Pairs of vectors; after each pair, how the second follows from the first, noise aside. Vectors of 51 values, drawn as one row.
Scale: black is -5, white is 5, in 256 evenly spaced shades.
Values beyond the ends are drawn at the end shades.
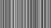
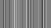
partly zeroed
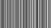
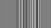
partly zeroed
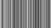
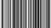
scaled up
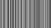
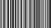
scaled up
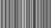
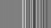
partly zeroed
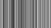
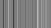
partly zeroed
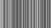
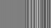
partly zeroed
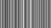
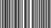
scaled up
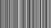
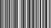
scaled up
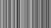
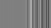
partly zeroed
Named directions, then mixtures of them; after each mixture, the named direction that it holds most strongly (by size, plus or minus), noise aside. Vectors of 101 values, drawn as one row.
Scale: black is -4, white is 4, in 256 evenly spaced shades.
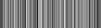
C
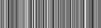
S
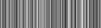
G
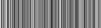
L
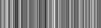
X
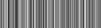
S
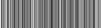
L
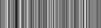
X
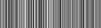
S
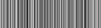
G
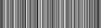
C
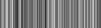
X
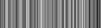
C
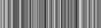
X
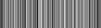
C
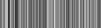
X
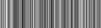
L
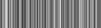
X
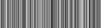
L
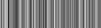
S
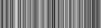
X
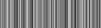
G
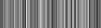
C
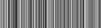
S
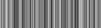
L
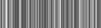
X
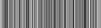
C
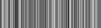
X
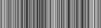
G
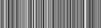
S
